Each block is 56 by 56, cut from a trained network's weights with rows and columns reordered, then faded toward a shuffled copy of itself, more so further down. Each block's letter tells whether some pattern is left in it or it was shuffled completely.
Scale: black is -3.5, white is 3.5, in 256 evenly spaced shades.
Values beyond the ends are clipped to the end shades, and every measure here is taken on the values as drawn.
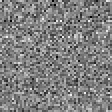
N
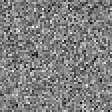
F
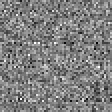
N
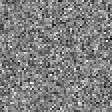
F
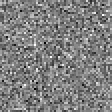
F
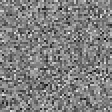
N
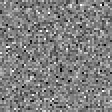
F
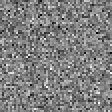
F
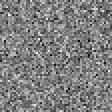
F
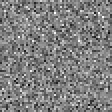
F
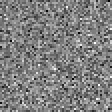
F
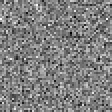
F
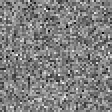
F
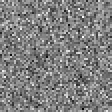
F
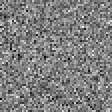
F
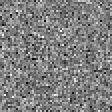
F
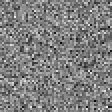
N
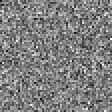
F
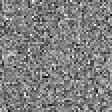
F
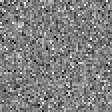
F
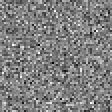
N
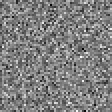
F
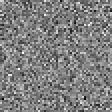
N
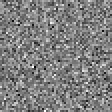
F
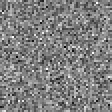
F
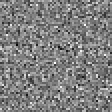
N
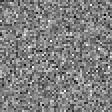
F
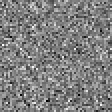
N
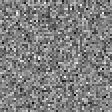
F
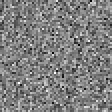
F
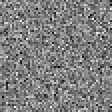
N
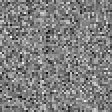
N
